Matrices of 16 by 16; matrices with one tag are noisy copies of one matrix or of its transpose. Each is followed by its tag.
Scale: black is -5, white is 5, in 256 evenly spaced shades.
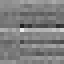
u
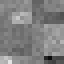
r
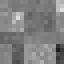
r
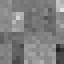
r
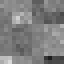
r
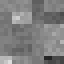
r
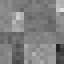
r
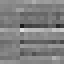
u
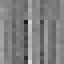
u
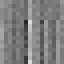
u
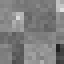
r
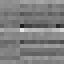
u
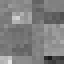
r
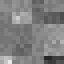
r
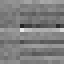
u
